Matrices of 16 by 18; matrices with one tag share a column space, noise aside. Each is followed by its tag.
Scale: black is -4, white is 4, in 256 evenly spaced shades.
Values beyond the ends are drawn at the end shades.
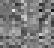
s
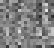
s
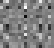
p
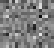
p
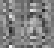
s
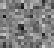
p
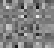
p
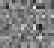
p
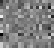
p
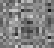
s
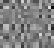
p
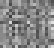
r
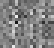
r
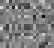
p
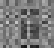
r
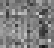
r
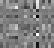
p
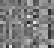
r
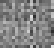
s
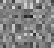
p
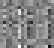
r
